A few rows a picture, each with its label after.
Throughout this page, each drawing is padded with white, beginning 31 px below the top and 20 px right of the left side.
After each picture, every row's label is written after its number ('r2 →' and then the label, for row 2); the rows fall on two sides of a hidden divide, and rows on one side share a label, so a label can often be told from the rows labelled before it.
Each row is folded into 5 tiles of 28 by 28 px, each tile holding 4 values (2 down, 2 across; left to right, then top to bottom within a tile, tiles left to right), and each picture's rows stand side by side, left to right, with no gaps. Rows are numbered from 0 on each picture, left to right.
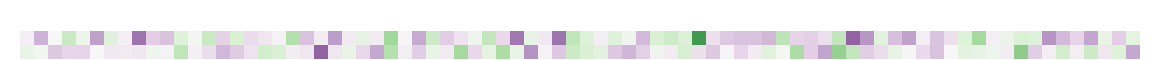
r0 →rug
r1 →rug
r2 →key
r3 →rug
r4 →rug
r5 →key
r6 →key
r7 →rug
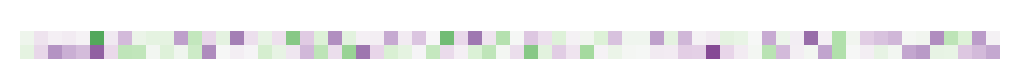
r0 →rug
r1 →rug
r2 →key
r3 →key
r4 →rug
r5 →key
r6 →rug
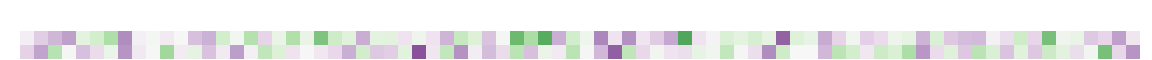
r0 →key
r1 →rug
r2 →rug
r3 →rug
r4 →key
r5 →rug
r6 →key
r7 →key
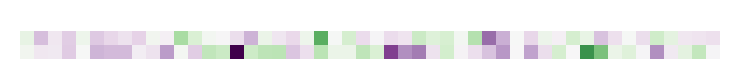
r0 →rug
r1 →key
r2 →rug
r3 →rug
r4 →rug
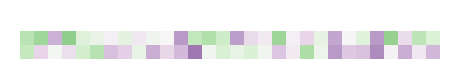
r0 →rug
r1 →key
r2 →rug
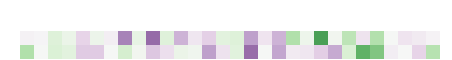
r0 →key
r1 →rug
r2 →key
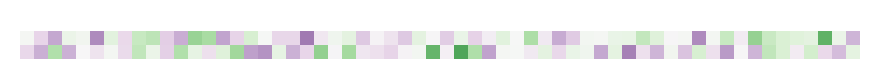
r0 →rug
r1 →rug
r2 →key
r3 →rug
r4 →rug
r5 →key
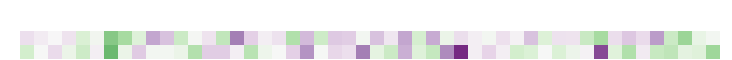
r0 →key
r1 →rug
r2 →key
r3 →key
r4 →key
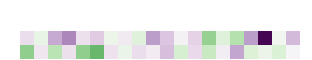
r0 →rug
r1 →key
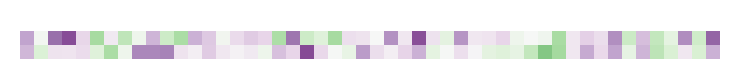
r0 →key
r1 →key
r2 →key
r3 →key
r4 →key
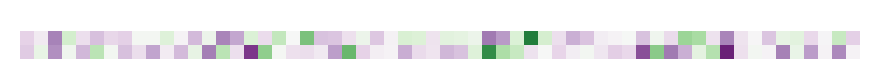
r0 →key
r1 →rug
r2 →key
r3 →key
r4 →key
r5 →key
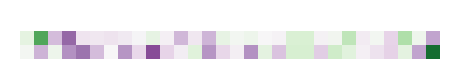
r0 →rug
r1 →rug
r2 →key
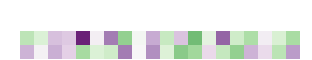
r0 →key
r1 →rug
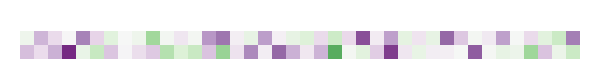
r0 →rug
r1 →rug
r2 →rug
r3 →key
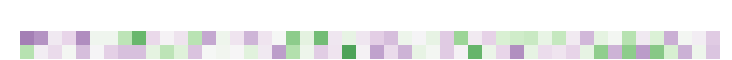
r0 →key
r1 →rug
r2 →key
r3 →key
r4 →key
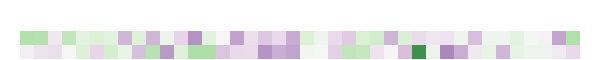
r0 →key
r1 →key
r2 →key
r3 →key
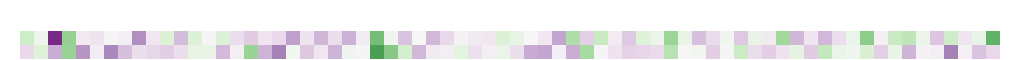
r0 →key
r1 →key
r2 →key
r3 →rug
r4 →rug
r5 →rug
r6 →rug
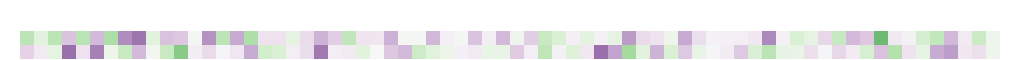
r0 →rug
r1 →rug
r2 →key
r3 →key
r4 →key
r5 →key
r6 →rug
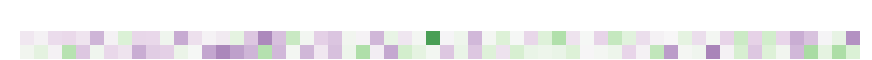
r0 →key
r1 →rug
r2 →rug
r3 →key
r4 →rug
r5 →key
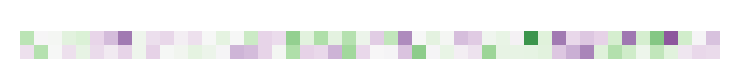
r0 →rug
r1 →rug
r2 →key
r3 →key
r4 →key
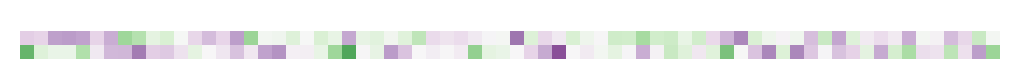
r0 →rug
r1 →rug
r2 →key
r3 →rug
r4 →key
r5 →rug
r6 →key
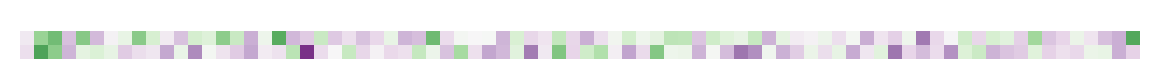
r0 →rug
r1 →key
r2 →key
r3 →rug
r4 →rug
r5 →key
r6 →rug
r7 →rug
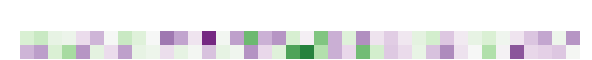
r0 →key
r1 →rug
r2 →rug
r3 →key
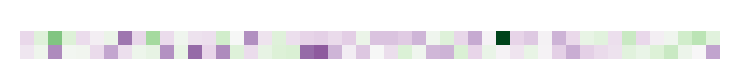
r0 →rug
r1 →key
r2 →key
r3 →key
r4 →key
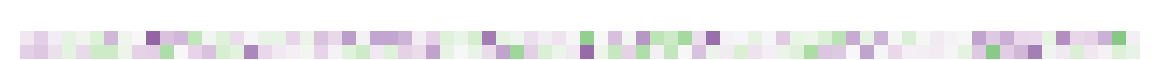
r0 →key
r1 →rug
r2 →key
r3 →rug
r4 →key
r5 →key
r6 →key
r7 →key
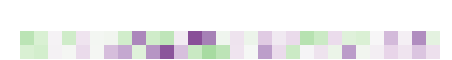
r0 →rug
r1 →key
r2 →rug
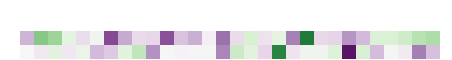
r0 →rug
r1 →key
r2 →rug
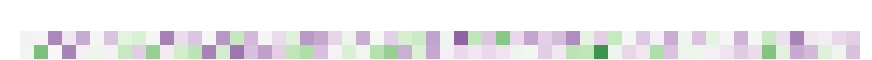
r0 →rug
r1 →rug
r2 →key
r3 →key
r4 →rug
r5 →key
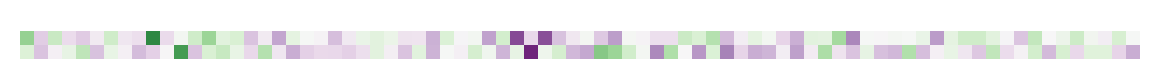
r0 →rug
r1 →rug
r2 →key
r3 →rug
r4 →key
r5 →key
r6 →key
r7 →rug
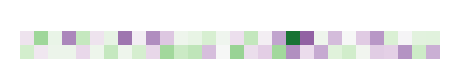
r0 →key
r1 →rug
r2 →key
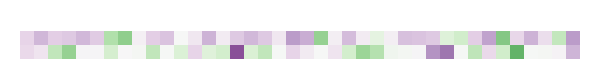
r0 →key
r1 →key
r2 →key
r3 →key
